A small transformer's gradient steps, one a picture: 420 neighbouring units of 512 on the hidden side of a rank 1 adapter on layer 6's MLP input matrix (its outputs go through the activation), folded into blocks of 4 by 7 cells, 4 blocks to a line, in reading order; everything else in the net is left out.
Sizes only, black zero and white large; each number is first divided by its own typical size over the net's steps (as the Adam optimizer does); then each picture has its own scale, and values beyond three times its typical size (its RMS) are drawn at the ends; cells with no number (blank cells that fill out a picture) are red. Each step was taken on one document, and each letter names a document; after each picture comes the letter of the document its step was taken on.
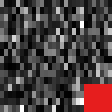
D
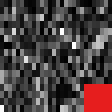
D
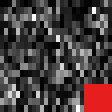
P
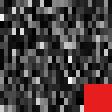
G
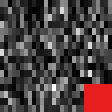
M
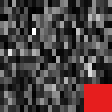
M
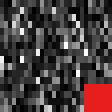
G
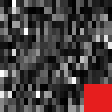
P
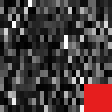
G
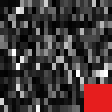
G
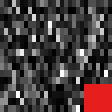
P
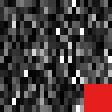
G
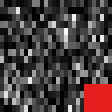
P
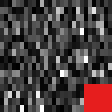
P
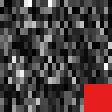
G
